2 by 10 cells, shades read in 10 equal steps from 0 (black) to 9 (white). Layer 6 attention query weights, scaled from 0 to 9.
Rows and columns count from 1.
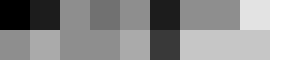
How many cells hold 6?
2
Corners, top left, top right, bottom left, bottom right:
0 9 5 9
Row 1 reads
0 1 5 4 5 1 5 5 8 9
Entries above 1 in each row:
7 10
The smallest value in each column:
0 1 5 4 5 1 5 5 7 9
